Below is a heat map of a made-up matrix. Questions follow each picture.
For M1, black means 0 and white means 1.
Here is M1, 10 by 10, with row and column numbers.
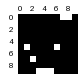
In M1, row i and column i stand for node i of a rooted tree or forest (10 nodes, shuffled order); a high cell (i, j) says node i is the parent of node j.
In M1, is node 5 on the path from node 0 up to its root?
no
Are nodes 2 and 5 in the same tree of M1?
no
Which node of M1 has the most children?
9
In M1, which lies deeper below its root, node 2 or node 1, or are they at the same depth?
the same depth
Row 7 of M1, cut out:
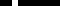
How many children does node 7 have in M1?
1
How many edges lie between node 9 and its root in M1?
0
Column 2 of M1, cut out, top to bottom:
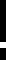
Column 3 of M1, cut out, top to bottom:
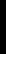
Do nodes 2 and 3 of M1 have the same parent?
no
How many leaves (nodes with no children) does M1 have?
6
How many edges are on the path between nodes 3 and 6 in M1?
3
